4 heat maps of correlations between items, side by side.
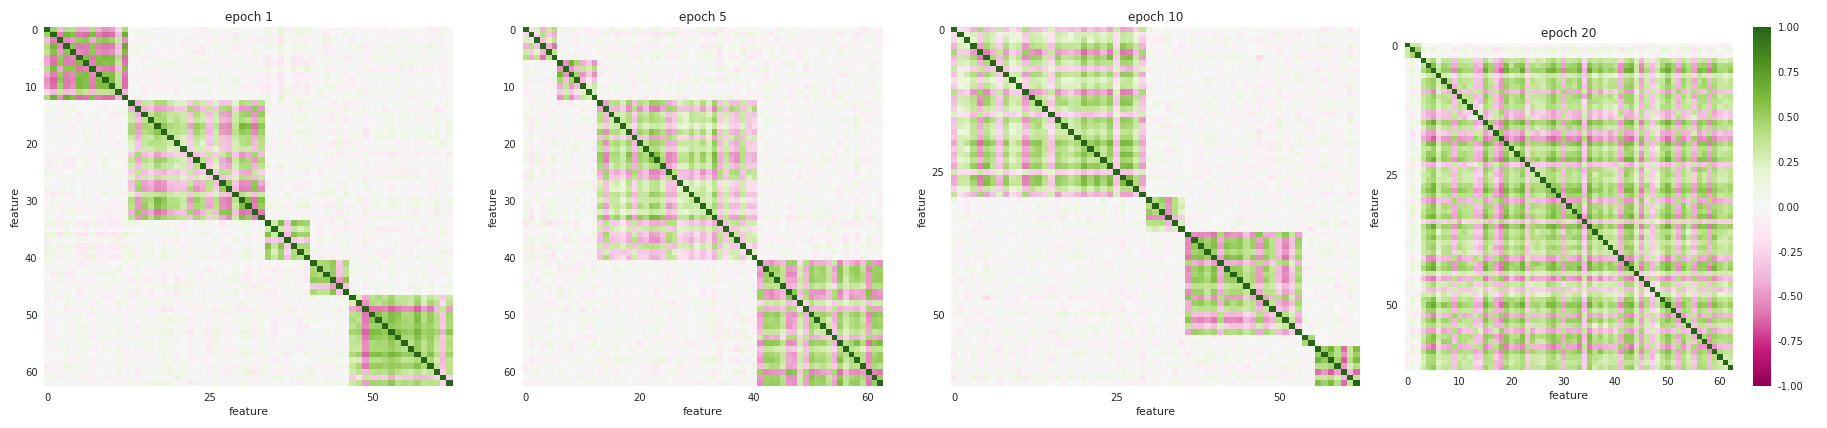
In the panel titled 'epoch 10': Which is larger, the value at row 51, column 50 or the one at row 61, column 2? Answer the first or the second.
the first
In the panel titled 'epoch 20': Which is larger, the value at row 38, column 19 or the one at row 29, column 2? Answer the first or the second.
the first
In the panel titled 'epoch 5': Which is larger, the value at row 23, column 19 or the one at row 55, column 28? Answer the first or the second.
the second
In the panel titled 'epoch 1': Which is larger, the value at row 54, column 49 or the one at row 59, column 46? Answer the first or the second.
the second
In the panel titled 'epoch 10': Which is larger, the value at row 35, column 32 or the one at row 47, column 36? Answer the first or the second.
the second
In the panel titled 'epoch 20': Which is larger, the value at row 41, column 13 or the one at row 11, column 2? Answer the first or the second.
the first
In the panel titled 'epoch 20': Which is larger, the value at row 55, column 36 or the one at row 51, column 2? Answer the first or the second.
the second
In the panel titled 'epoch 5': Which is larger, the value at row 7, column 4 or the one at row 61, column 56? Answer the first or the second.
the second
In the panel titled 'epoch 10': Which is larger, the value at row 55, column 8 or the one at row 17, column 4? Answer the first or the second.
the first
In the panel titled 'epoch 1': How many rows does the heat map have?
63
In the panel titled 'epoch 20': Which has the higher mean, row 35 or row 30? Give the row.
35
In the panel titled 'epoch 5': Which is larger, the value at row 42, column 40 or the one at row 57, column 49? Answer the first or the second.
the first
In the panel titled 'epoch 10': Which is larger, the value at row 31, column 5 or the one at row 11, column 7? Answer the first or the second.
the second
